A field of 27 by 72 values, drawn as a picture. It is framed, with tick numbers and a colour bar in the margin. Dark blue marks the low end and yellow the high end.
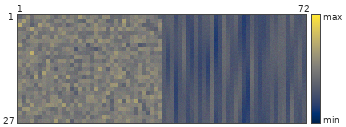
It is made of 1 by 2 panels. Panel 1,1: middling, fine-grained. Panel 1,2: low, streaked downward.
